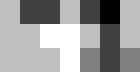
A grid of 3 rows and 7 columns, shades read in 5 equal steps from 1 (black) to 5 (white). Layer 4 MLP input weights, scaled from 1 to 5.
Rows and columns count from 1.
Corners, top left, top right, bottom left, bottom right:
4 4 4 3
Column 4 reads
4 5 5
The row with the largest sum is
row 2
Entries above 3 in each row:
3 6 4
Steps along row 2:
same up same down down up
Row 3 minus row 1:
0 2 2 1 1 1 -1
